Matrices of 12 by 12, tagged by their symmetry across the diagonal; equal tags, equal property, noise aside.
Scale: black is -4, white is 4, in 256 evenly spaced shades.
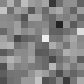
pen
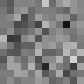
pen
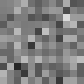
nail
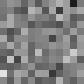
nail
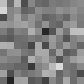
pen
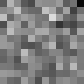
pen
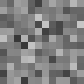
nail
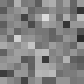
pen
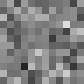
nail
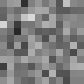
nail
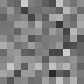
pen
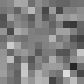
nail
